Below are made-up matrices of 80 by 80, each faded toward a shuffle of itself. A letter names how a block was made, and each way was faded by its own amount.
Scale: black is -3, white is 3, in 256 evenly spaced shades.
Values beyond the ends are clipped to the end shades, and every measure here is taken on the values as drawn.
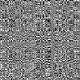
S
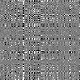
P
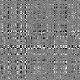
P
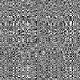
S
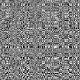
S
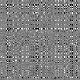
P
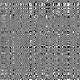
P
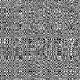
S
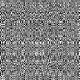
S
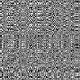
S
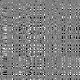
P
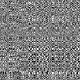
S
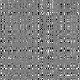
P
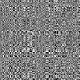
S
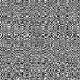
S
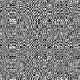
S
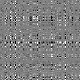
P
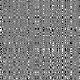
P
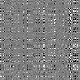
P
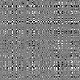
P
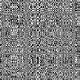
S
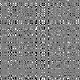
P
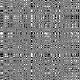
P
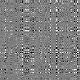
P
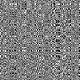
S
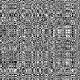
S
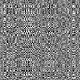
S
